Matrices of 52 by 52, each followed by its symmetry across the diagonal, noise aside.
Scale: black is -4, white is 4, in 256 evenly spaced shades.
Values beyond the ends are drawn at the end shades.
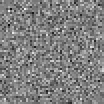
antisymmetric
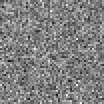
neither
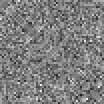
symmetric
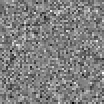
antisymmetric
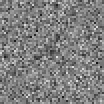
symmetric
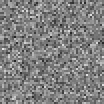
neither
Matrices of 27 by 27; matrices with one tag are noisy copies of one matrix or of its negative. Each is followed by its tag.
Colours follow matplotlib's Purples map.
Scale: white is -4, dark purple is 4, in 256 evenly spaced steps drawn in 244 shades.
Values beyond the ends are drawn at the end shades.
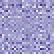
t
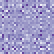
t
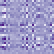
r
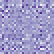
t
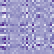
r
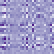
r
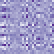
r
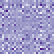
t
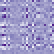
r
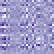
r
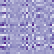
r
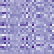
r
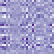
r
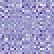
t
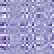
r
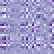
r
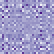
t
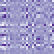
r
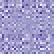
t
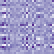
r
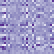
r
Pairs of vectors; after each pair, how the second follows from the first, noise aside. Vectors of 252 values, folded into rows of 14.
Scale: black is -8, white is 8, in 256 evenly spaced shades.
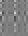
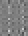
wrapped around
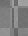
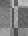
scaled up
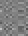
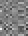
scaled up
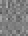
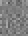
wrapped around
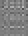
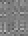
wrapped around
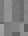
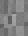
wrapped around
